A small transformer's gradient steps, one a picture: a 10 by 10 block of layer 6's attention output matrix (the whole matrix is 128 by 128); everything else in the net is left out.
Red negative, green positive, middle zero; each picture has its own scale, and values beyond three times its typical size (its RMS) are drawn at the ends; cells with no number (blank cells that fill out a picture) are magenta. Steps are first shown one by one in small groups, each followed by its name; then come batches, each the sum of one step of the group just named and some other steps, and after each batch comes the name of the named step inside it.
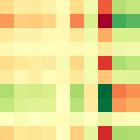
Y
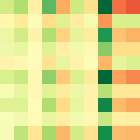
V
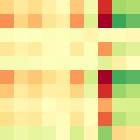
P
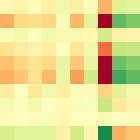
P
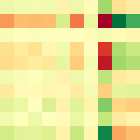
P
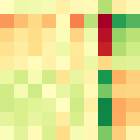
Y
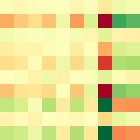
P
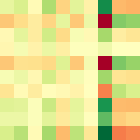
V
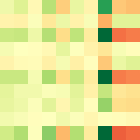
V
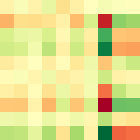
P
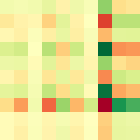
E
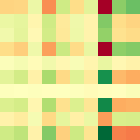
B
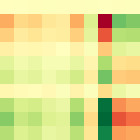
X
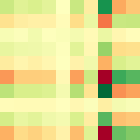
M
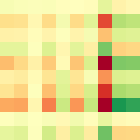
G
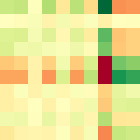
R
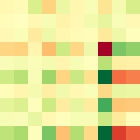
B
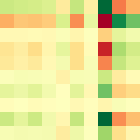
M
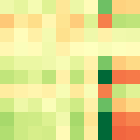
X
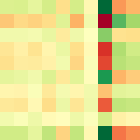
G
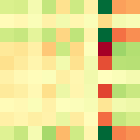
R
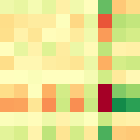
G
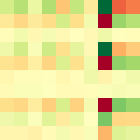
R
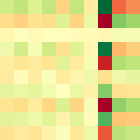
M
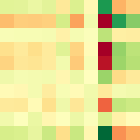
G
